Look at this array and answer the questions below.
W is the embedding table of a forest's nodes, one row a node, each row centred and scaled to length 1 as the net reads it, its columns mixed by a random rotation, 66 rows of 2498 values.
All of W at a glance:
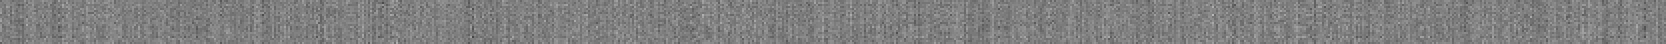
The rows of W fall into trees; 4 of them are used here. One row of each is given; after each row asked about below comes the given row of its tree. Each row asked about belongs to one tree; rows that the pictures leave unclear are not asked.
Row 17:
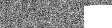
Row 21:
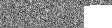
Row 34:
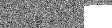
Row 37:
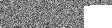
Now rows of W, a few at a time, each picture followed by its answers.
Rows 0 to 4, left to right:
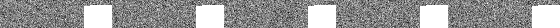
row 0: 21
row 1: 21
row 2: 34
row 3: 21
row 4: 21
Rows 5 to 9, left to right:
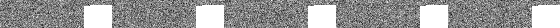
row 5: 17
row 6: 34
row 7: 34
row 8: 37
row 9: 21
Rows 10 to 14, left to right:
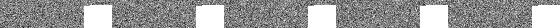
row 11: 21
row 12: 17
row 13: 17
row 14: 37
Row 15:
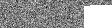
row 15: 21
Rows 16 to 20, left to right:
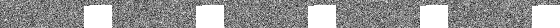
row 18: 37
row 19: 37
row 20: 17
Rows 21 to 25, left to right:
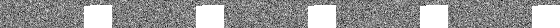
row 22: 21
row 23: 21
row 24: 17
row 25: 21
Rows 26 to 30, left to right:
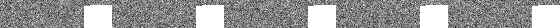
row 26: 17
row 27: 37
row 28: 17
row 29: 34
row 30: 21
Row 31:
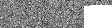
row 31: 37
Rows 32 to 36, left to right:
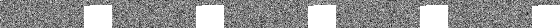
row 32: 37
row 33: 21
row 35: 21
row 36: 37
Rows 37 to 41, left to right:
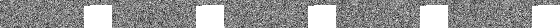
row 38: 34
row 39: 37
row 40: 17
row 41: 17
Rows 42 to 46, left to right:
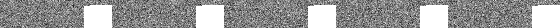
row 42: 37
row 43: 17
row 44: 17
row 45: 17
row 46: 34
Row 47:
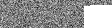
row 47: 37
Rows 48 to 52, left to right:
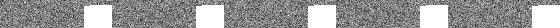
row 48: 34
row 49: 34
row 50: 17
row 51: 34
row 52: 21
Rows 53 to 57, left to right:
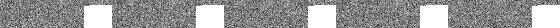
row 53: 17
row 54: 17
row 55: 17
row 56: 17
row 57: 37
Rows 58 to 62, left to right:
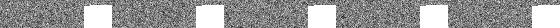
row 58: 34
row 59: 34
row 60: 21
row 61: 34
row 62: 37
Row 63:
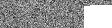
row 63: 21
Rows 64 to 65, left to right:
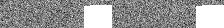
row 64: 34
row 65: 21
